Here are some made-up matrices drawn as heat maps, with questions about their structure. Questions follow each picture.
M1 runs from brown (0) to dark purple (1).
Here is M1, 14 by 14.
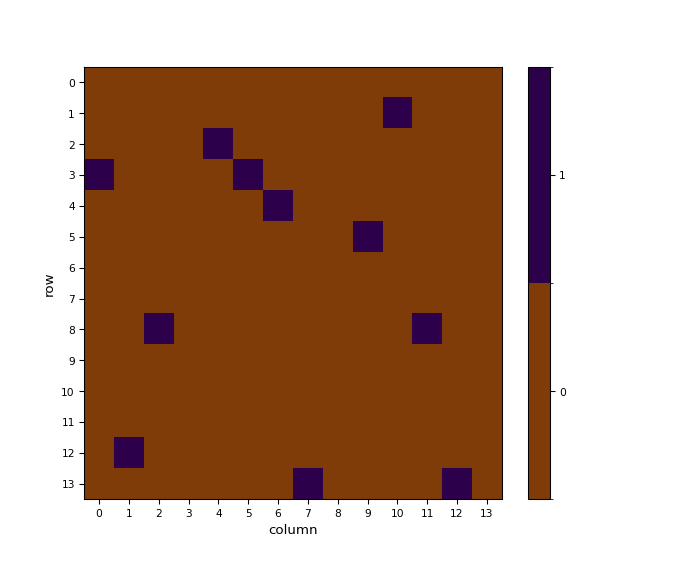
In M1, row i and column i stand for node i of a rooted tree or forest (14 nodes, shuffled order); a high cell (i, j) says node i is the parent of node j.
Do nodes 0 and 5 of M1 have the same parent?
yes
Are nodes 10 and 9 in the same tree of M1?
no
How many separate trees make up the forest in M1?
3
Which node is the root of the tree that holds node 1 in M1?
13
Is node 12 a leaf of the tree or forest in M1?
no
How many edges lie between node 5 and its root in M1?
1
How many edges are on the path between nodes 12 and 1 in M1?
1
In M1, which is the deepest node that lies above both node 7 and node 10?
13
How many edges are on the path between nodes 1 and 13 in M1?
2
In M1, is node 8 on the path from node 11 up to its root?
yes
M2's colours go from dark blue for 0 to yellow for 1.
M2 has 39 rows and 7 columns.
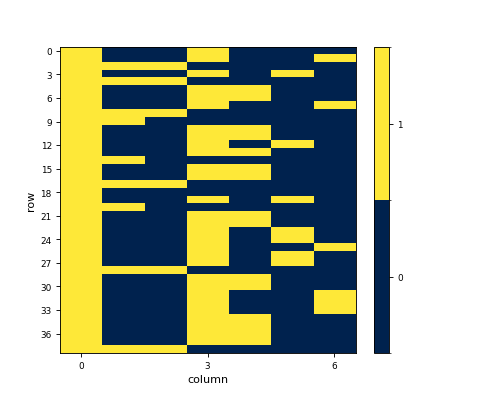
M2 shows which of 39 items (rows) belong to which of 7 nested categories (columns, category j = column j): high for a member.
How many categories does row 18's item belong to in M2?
1
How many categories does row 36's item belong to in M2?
3
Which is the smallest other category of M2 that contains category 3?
0
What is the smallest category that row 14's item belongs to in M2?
1
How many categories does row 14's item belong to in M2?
2
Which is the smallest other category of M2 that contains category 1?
0
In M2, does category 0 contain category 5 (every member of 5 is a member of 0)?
yes
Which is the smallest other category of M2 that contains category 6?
3
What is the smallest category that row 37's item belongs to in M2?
4
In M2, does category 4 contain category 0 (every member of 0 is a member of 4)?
no
